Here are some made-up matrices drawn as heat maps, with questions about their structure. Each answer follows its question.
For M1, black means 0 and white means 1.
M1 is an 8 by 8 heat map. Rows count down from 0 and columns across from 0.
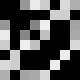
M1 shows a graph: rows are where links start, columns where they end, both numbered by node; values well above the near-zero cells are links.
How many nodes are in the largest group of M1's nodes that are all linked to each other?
5
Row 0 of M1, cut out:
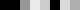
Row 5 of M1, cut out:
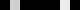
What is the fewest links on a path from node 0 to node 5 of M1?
2
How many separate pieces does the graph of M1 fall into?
1
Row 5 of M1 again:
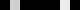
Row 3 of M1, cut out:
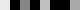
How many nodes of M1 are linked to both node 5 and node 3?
0
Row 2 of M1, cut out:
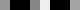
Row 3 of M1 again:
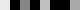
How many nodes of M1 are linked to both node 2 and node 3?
3
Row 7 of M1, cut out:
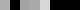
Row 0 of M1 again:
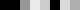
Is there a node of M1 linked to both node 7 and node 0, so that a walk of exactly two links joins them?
yes
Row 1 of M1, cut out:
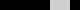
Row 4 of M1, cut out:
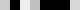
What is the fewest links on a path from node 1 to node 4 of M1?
3
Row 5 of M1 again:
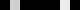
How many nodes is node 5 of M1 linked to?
2
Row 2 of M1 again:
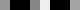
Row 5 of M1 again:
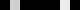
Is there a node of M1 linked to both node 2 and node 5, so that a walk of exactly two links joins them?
no
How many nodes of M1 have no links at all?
0
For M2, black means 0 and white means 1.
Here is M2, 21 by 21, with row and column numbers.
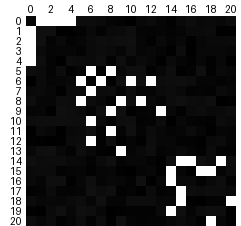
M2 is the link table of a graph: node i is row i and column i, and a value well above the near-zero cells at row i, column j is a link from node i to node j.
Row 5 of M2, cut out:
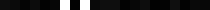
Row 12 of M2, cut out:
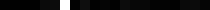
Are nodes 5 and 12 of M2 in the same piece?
yes
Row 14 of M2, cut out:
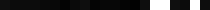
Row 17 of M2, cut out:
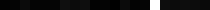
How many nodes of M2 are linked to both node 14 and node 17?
1
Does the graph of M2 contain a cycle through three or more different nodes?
no
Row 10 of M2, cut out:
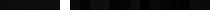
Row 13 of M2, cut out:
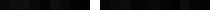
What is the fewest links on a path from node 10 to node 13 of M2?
5
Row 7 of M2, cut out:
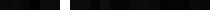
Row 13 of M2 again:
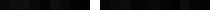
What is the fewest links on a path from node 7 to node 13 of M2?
5
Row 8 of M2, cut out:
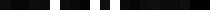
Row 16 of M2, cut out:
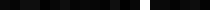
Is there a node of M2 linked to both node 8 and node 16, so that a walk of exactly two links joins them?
no
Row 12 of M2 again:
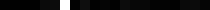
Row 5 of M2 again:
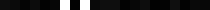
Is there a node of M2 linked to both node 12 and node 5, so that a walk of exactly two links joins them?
yes
